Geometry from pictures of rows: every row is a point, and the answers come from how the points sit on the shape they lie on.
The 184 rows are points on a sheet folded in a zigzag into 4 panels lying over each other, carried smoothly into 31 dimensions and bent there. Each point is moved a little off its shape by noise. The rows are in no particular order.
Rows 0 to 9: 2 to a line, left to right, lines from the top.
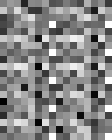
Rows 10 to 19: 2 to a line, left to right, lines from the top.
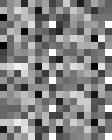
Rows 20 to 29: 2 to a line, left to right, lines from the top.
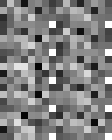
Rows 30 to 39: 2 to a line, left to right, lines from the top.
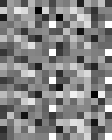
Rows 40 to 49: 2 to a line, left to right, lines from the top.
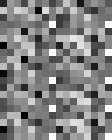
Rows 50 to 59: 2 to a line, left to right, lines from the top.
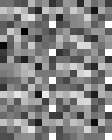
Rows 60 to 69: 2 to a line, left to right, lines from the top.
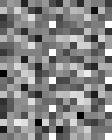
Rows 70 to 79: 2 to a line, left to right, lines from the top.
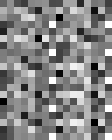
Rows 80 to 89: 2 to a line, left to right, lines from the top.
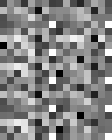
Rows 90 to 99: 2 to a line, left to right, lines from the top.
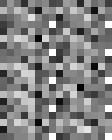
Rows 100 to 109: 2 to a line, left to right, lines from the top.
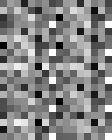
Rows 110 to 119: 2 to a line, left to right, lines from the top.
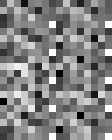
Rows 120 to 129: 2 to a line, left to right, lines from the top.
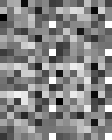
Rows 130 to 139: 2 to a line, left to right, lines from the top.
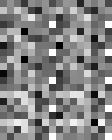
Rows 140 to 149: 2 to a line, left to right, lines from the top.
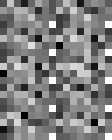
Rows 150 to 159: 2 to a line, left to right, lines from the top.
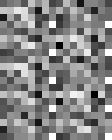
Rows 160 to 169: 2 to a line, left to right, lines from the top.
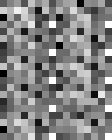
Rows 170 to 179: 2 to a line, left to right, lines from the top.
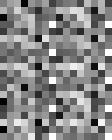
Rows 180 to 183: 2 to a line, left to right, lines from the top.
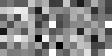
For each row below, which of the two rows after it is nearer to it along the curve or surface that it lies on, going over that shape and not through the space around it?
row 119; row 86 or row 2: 86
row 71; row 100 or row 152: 100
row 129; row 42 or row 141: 141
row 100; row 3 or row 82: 82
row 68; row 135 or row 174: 135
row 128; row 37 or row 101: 37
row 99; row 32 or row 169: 169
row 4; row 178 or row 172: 172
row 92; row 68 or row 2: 2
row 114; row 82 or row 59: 59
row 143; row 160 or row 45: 160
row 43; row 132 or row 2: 132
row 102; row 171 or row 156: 171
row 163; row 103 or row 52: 103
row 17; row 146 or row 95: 95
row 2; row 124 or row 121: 124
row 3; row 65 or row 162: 65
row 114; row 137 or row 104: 137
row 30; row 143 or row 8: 143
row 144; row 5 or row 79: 79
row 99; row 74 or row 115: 74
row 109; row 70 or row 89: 70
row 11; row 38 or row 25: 38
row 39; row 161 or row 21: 161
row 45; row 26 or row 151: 26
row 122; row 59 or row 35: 59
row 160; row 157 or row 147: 157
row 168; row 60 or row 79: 79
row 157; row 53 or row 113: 113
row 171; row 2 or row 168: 168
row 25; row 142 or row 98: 98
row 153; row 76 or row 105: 76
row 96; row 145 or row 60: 60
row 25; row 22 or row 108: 108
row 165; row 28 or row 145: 28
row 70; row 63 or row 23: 63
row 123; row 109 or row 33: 33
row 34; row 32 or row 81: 81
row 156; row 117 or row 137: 137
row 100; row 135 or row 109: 135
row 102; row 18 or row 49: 18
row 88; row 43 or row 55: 55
